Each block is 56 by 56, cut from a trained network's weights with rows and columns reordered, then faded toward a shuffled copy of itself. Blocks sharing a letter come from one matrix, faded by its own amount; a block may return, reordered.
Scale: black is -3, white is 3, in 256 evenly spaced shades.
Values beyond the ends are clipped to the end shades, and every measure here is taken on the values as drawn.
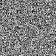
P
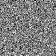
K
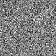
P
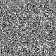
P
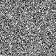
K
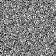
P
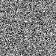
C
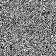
K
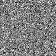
C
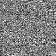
P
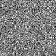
P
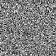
K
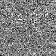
C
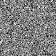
C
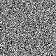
K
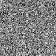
P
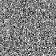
P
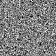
K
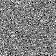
C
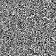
P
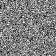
K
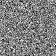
K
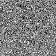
C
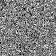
K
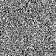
P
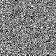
C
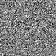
P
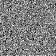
C
